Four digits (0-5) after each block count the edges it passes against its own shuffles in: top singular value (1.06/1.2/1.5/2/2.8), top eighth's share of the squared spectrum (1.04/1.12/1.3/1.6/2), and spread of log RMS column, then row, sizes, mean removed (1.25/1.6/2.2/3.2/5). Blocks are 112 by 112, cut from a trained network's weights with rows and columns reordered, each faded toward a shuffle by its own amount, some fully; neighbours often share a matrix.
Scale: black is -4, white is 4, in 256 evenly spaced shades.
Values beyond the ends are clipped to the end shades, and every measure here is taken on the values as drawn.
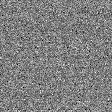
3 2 0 0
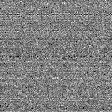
4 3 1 2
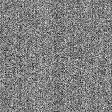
3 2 0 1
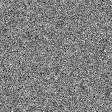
0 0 0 0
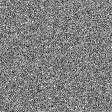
1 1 0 0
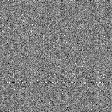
3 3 0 2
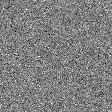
0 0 0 0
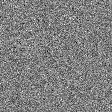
0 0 0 0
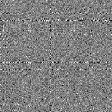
4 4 2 3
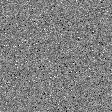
0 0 0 0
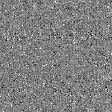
3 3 1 2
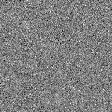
3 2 0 0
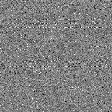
4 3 1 2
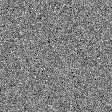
0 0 0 0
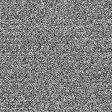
3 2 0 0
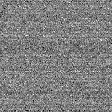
4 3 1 1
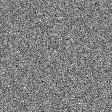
1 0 0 0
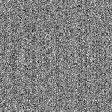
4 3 0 1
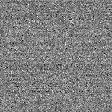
3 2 0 1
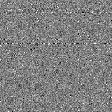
4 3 1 2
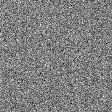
2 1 0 0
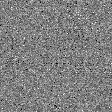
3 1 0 0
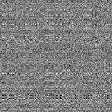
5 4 2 3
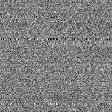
4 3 1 2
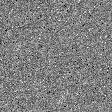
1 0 0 0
